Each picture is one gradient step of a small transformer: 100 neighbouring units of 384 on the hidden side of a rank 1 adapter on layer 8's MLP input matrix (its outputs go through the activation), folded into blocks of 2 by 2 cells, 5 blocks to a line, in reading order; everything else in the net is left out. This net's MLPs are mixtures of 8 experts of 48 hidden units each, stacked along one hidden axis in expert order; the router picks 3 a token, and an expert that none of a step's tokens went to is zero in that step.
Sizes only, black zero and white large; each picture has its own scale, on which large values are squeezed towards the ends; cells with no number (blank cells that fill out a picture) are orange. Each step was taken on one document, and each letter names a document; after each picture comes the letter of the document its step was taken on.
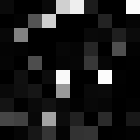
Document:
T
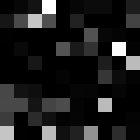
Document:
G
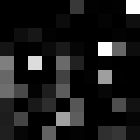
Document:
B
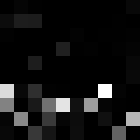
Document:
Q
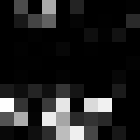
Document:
G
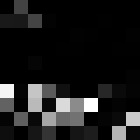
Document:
Q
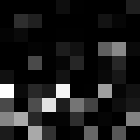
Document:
Q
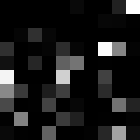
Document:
B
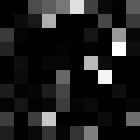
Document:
T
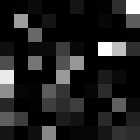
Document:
B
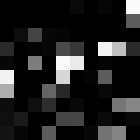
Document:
B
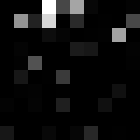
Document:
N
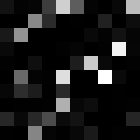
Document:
T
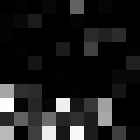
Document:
G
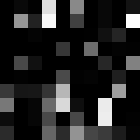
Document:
G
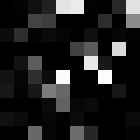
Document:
T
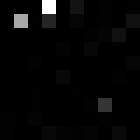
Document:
N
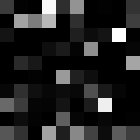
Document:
N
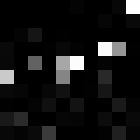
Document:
B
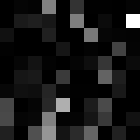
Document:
G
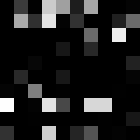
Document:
N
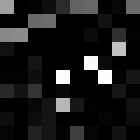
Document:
T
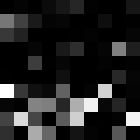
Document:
Q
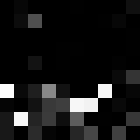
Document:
Q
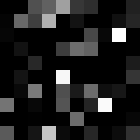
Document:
N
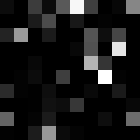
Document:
T
